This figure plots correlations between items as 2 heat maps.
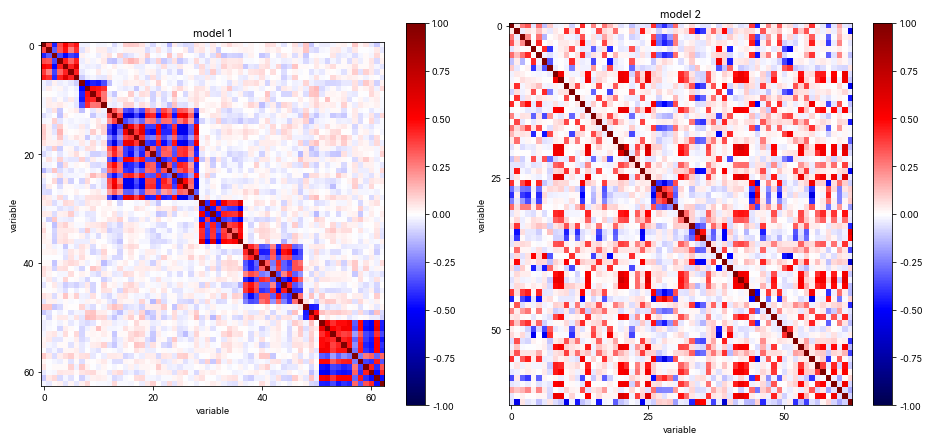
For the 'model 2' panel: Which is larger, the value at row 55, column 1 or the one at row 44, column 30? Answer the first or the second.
the second
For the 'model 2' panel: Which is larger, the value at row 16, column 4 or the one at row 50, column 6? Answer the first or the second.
the first
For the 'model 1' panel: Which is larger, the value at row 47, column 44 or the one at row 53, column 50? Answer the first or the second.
the second
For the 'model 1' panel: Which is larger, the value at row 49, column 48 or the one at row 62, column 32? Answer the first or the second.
the second
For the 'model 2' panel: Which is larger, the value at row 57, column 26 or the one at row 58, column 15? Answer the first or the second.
the first
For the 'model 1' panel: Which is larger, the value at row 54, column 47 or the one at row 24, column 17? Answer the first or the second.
the second
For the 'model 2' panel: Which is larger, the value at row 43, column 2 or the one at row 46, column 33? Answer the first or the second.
the second
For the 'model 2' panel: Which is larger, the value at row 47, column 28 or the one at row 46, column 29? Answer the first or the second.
the second
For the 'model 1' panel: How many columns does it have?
63
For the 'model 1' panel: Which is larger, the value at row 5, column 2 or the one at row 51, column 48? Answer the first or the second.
the second
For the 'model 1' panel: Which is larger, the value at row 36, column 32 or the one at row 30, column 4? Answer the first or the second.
the second
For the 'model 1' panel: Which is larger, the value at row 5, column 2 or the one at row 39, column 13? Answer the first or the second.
the second
